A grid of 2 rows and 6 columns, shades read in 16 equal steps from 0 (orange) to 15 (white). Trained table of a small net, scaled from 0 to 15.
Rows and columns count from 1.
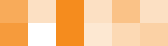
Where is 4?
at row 1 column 1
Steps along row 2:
up down up down down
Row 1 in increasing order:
0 4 7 11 11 11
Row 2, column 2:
15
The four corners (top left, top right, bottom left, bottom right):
4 11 2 9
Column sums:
6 26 0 23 17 20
